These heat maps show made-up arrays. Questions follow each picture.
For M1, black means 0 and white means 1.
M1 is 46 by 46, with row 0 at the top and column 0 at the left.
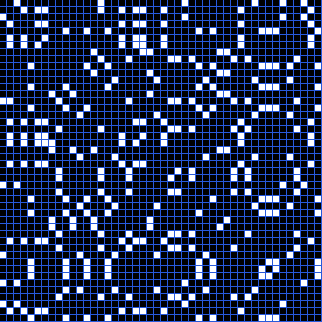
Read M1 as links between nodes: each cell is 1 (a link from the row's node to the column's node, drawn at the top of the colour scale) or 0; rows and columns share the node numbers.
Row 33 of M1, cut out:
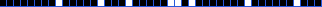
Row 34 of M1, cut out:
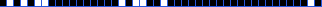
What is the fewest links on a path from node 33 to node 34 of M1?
3
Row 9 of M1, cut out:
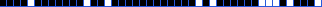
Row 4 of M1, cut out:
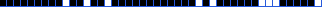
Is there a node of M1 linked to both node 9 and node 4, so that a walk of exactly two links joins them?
yes
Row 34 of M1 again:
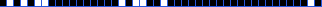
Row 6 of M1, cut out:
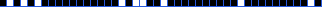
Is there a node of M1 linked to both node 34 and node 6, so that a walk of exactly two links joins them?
yes
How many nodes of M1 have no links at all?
0
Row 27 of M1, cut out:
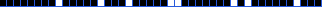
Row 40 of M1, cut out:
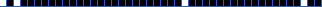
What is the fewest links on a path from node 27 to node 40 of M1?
3
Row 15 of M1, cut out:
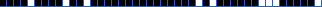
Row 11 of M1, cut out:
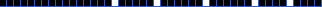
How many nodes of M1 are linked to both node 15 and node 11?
0
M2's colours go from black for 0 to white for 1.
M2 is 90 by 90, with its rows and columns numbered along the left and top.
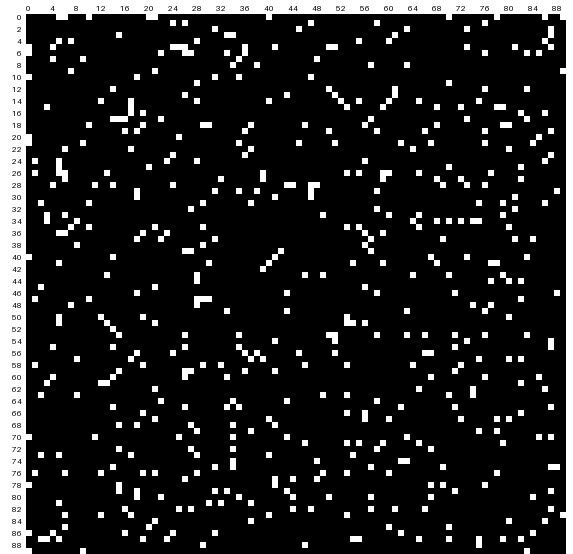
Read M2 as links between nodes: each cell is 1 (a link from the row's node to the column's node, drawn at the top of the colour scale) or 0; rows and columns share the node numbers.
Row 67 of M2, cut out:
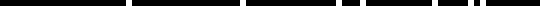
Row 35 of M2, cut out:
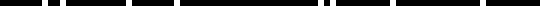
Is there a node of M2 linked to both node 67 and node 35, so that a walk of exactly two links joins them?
yes
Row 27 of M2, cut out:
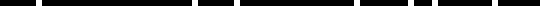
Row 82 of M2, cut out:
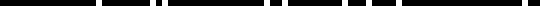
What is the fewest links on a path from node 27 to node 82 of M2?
1
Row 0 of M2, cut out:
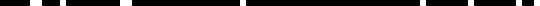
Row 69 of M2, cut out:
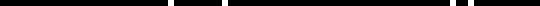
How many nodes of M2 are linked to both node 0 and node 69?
1
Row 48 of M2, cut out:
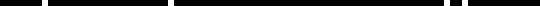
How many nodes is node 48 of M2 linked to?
4
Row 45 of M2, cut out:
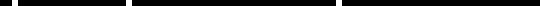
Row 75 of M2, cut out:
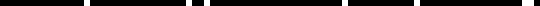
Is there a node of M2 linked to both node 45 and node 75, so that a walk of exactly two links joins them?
no
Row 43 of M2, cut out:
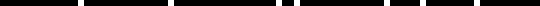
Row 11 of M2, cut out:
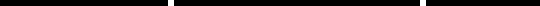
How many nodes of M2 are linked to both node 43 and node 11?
2
